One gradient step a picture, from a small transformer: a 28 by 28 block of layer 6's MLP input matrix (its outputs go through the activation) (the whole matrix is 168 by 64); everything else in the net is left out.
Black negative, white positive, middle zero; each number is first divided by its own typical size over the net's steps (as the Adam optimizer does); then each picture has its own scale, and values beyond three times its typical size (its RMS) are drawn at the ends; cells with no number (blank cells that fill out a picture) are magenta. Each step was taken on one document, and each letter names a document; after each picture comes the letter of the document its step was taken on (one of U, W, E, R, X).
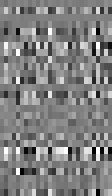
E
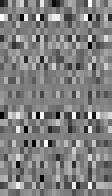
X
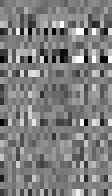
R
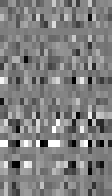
X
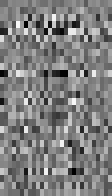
R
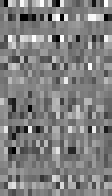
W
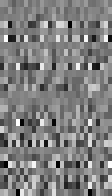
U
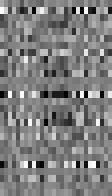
R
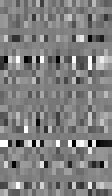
X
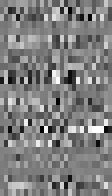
W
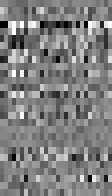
R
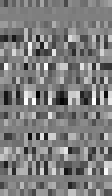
E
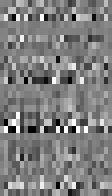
W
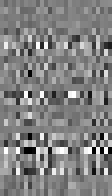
E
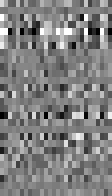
R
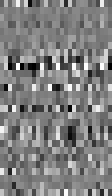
U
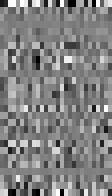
U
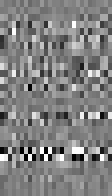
R
